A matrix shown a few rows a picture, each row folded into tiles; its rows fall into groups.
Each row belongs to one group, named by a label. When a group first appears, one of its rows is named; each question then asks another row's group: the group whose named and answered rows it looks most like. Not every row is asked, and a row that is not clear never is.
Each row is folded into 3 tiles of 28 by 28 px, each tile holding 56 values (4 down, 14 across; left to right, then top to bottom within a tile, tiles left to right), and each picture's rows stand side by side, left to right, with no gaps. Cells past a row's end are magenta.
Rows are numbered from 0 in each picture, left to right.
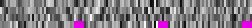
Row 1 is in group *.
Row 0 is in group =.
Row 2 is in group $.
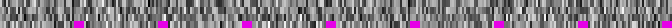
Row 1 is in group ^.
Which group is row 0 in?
=
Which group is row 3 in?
=
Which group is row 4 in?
=
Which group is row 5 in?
=
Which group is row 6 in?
^
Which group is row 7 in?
$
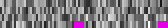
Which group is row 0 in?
$
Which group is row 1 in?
^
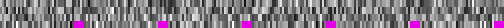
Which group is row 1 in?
^
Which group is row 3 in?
*
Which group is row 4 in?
=
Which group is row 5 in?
^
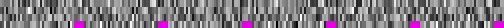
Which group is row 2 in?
=
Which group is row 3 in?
$
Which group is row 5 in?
=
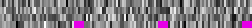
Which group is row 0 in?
=
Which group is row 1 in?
^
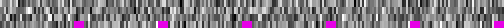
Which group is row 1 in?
*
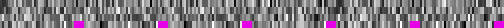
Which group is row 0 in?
^
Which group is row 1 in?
=
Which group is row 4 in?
^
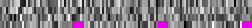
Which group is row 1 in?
=
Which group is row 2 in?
=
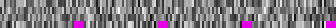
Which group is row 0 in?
$
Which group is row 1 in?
$
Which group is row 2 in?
$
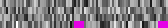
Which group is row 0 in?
$
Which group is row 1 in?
=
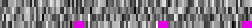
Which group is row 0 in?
^
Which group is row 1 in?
*
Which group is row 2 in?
*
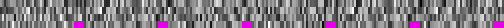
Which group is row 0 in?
^
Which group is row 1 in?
*
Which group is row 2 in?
=
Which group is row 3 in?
$
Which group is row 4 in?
*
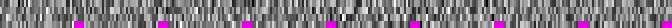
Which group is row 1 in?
=
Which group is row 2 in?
^
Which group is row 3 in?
*
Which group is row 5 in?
*
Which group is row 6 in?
$
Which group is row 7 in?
$
